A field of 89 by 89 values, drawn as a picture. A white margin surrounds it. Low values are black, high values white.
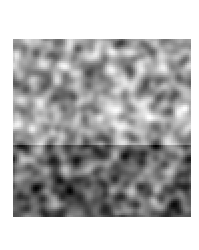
The texture is blotchy. No regular stripes run through it. There are no lone odd cells. The top part is higher, up to a seam about 60% of the way down.
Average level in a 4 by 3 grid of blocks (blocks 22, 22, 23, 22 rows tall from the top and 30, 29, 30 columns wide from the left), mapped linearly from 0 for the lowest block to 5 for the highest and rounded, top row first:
444 / 455 / 222 / 001
